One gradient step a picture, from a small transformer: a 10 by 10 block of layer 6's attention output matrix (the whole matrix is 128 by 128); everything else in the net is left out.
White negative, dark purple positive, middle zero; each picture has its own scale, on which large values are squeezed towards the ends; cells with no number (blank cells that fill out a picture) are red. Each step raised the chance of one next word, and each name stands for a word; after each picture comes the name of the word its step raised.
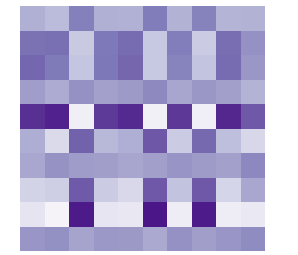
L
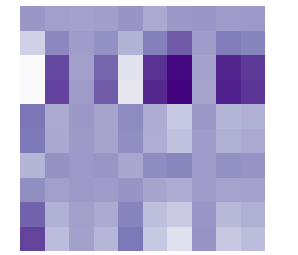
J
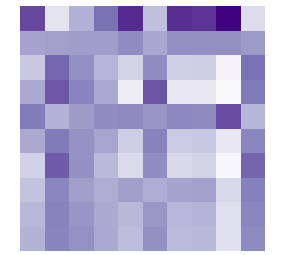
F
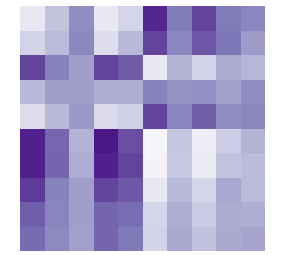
F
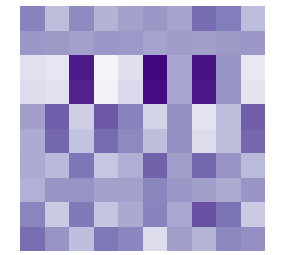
J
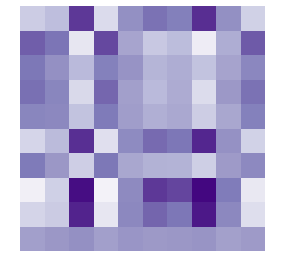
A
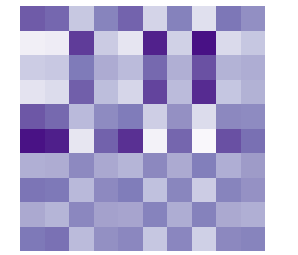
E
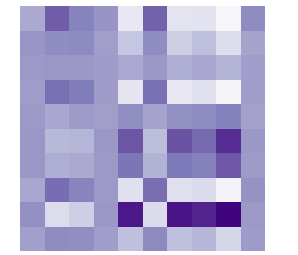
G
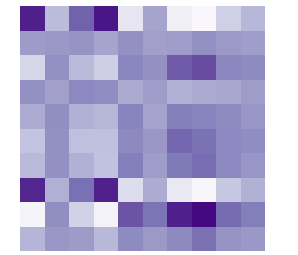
G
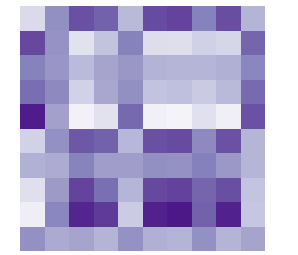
L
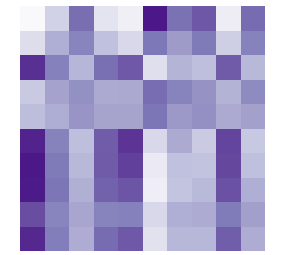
F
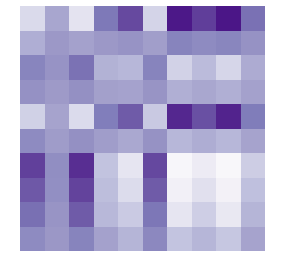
F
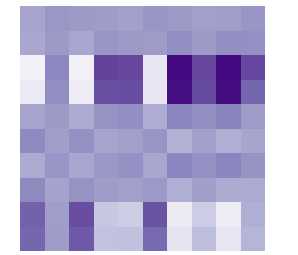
J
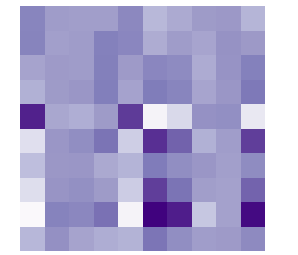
L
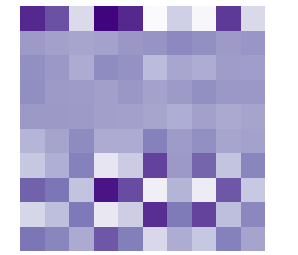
G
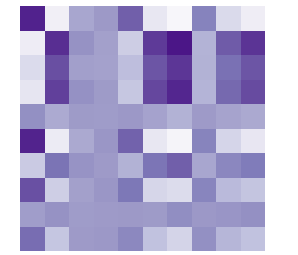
E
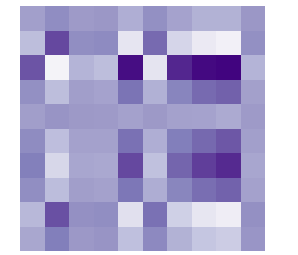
J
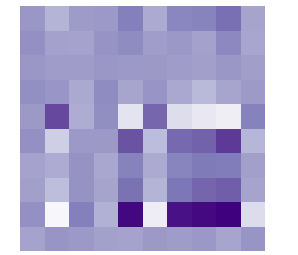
L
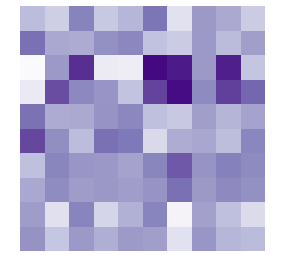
J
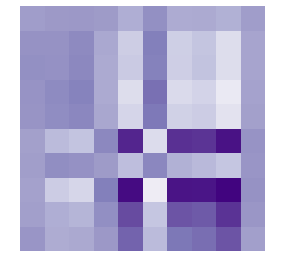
A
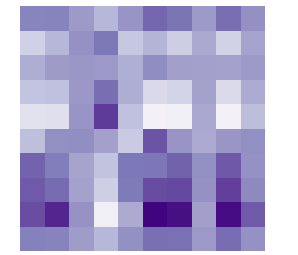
L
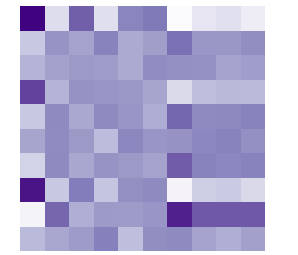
G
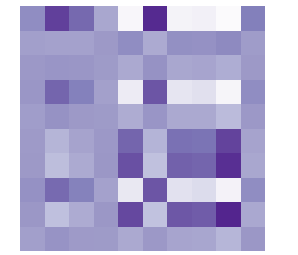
G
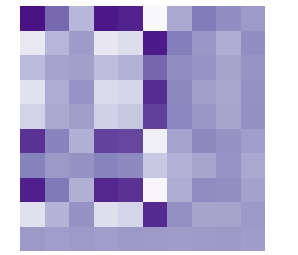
G
